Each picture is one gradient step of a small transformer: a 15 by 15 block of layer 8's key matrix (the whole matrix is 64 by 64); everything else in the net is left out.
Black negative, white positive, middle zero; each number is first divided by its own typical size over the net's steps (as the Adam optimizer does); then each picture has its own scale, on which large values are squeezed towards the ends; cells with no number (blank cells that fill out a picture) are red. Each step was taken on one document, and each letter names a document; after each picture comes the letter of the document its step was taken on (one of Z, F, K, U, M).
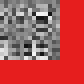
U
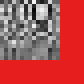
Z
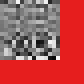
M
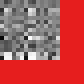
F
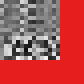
M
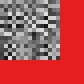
U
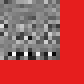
F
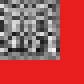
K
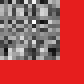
Z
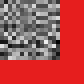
K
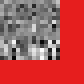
Z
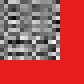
K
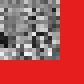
U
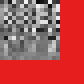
Z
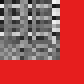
M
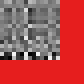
F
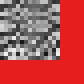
K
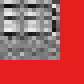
K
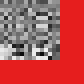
U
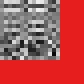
M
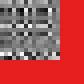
F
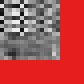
K
